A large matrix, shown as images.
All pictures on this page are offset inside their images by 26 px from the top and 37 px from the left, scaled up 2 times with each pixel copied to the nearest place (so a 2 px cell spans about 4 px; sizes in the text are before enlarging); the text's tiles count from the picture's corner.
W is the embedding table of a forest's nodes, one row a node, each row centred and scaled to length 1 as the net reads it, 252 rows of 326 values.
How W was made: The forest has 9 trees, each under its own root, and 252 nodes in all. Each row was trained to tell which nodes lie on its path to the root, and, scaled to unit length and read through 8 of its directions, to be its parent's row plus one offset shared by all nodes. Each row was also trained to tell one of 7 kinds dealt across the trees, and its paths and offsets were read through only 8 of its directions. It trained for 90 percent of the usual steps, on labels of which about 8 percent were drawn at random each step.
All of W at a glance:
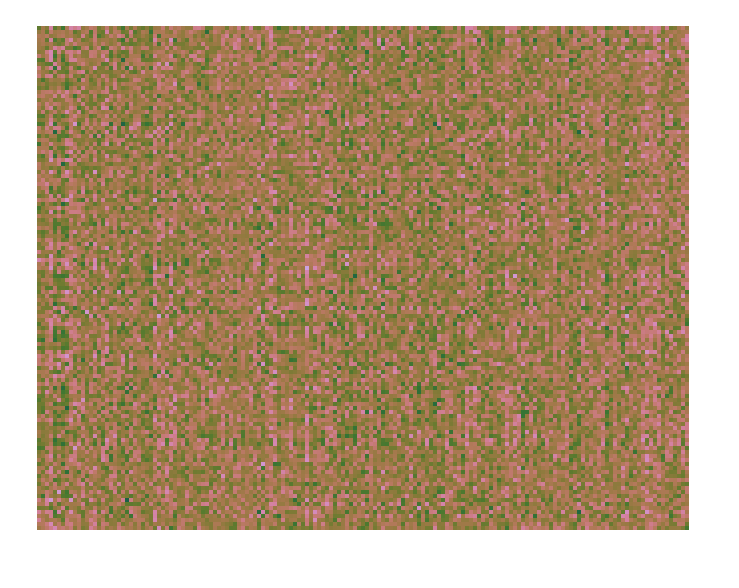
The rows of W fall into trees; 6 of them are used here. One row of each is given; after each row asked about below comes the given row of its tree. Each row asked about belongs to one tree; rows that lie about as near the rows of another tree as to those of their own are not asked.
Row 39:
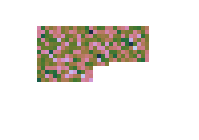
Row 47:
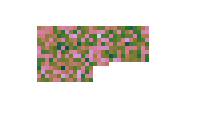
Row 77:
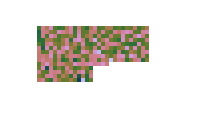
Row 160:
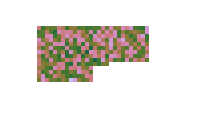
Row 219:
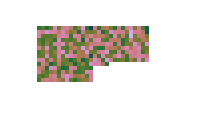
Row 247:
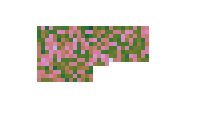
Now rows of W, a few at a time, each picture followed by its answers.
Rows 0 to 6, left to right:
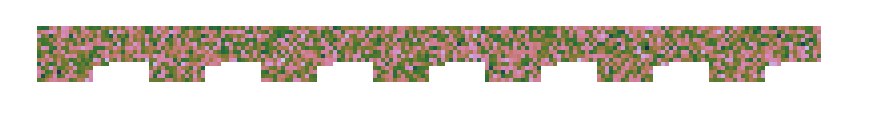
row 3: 39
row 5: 47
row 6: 39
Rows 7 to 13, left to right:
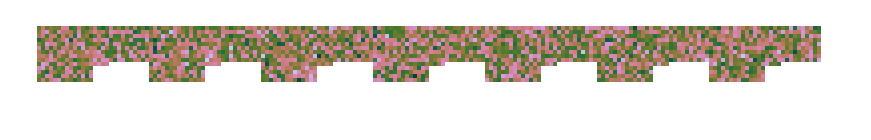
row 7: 219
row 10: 160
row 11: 47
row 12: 39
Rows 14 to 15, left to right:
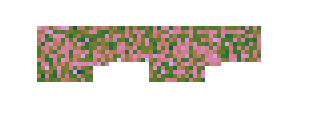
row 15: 219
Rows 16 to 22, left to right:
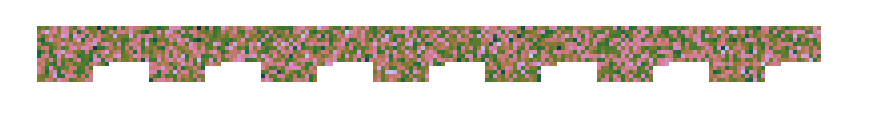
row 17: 219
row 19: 160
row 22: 77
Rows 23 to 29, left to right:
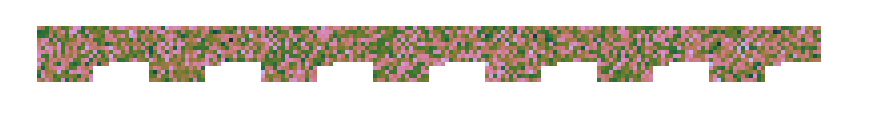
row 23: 160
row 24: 77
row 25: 47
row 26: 219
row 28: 219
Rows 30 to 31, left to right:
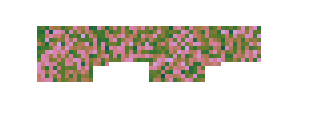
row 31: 219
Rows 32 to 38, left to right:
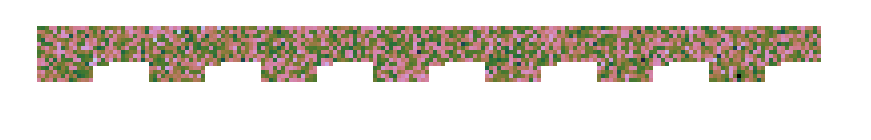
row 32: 247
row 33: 47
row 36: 47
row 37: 219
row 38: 160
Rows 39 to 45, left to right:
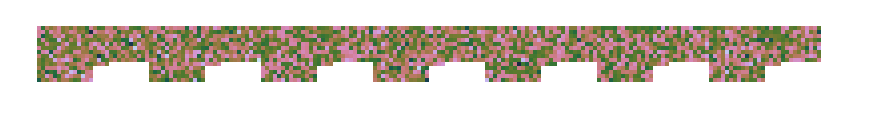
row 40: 77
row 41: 39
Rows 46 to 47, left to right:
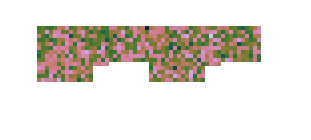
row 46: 219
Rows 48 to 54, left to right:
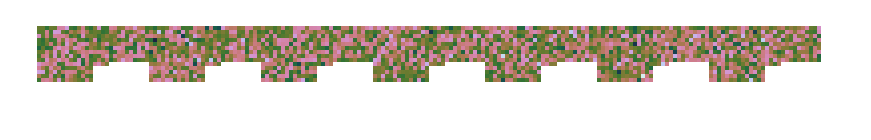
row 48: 219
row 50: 160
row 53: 39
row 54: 160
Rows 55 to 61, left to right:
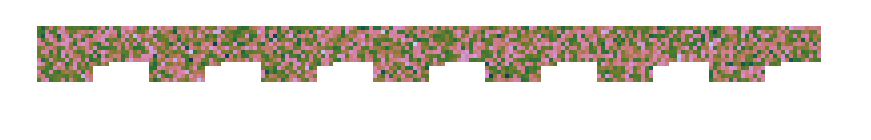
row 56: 47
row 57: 39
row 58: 39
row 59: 39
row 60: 39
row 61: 160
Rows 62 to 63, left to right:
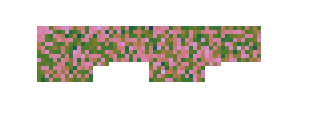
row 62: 47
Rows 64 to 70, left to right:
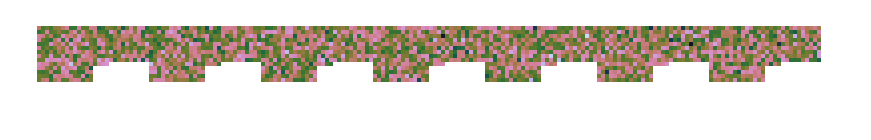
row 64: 219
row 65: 219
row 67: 47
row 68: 77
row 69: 77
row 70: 160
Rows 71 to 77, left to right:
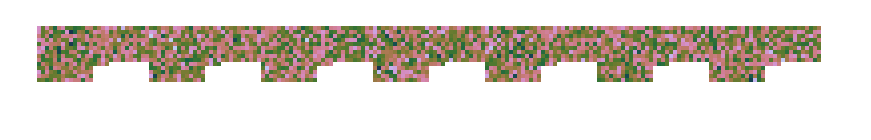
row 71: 47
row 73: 47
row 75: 47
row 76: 160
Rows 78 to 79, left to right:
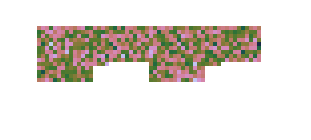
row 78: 77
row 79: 47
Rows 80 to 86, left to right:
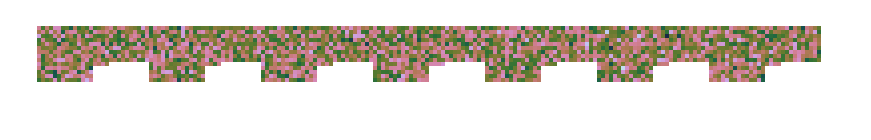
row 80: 39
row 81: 160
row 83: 39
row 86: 39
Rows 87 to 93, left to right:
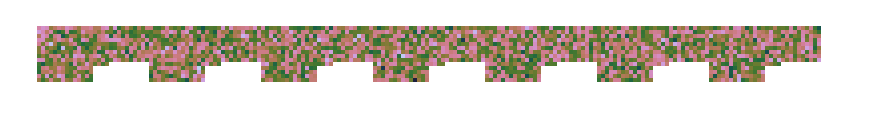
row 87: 47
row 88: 219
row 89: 219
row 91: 247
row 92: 219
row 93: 219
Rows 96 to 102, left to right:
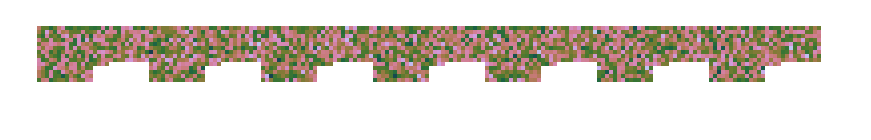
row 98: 160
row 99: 39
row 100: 247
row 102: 219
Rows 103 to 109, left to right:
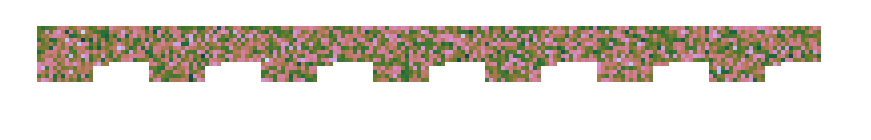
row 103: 219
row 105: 160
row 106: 160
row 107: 39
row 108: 219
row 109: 47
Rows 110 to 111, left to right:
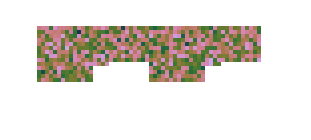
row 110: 77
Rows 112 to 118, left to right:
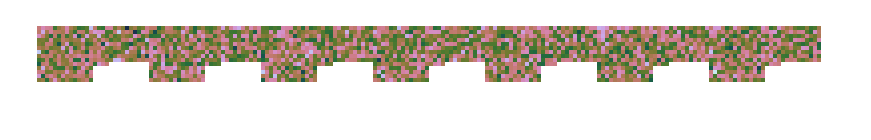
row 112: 47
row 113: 160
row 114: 219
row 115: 47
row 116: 47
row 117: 47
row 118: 47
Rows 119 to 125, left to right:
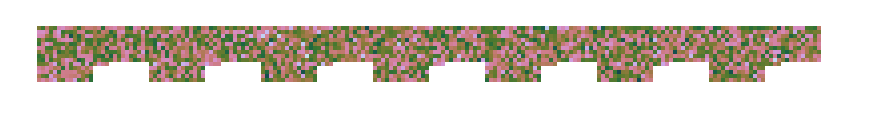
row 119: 47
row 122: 39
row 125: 219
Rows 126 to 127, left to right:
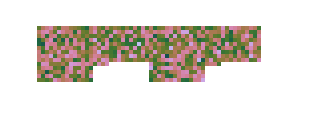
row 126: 39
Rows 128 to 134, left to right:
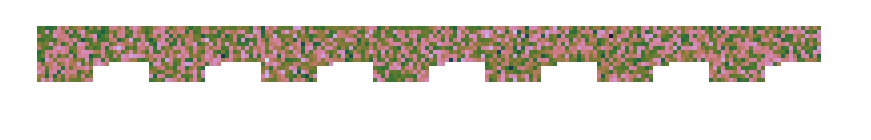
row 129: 39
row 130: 160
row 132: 47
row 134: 219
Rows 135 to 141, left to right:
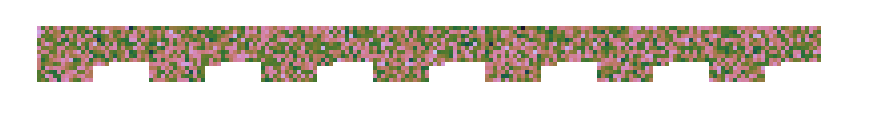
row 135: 39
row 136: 39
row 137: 47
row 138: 39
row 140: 160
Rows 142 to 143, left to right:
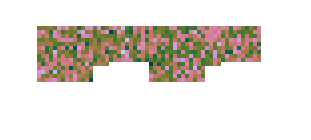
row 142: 47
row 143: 47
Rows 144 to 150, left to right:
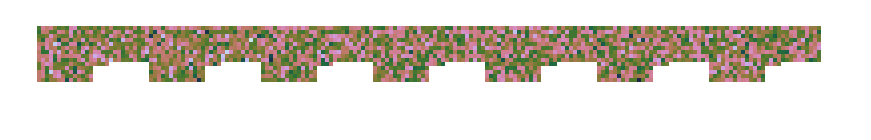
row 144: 160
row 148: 47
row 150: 39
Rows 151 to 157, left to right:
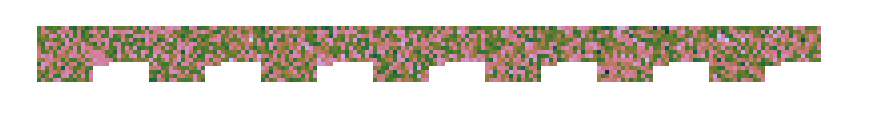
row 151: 219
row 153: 219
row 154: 219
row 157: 160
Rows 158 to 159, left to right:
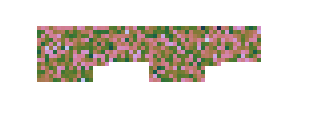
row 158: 77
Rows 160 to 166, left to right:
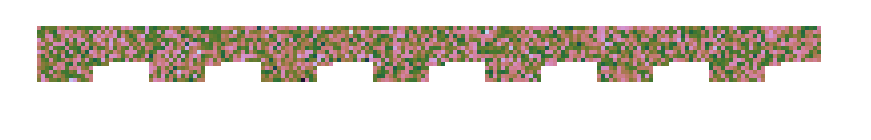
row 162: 77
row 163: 219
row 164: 39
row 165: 47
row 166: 47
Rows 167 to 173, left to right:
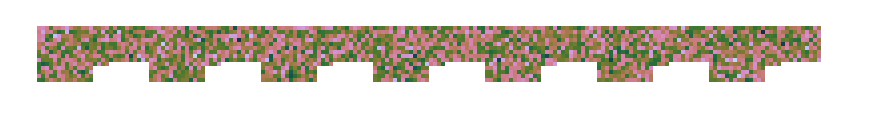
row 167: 47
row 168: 77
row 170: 219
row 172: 47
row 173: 39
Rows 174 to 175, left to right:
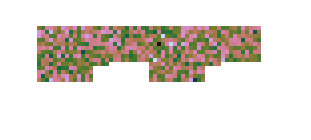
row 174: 47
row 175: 160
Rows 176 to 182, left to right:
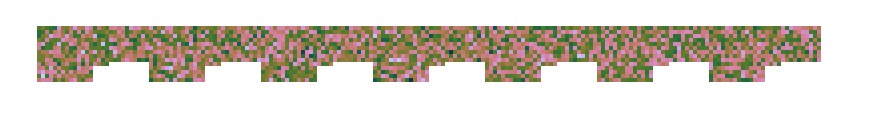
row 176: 160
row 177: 39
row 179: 39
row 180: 219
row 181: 219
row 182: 219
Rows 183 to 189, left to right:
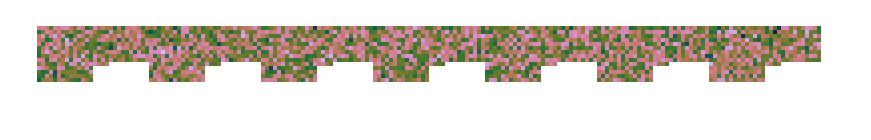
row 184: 160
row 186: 247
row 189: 219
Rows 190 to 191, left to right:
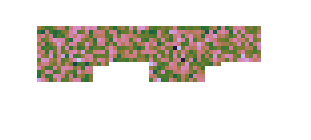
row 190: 160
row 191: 219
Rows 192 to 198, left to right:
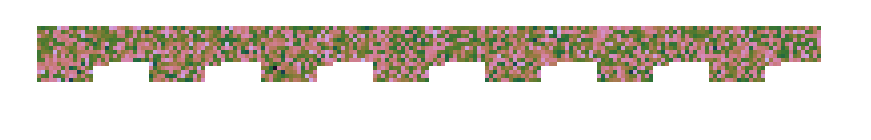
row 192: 219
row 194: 219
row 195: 47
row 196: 219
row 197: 47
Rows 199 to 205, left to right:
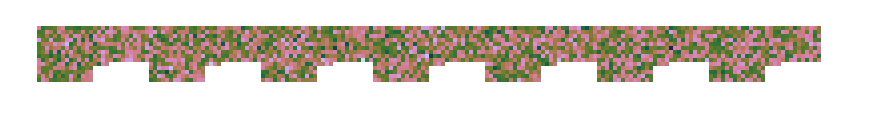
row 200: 39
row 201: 219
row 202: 47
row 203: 247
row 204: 39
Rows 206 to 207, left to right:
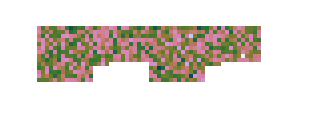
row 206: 47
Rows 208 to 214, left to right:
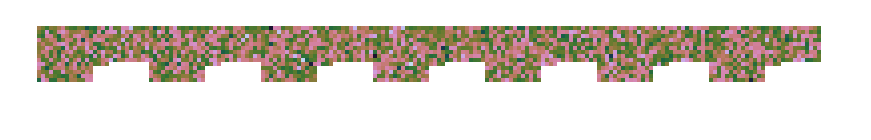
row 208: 219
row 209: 219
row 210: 247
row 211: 219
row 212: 219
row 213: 47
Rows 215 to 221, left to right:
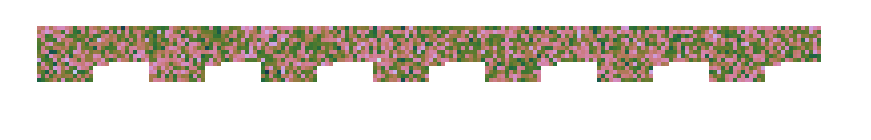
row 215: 39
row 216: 219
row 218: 160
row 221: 47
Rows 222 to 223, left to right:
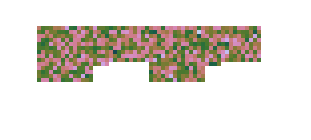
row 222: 219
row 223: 160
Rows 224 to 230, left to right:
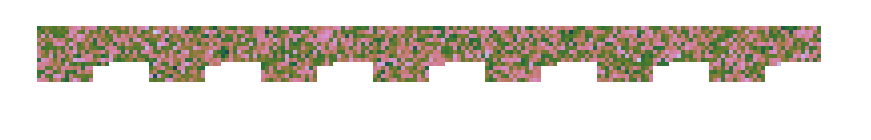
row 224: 160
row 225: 39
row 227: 219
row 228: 47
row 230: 39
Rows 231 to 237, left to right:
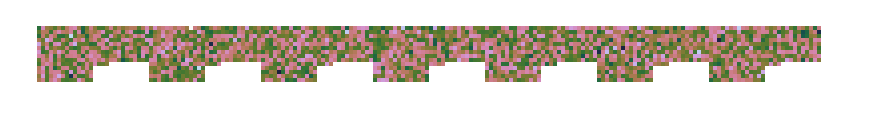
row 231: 160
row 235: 160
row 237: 47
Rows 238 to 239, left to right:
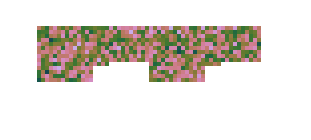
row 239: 47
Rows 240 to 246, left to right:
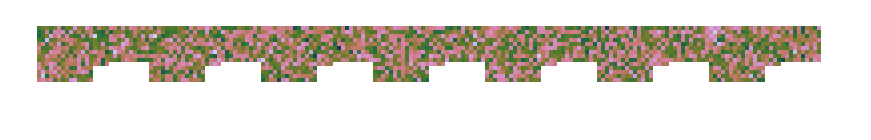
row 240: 160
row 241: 39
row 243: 77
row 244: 47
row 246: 47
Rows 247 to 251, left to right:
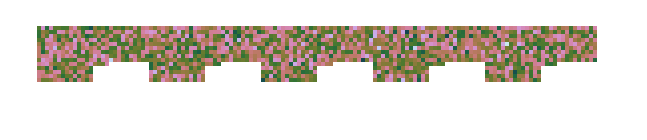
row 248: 47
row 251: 160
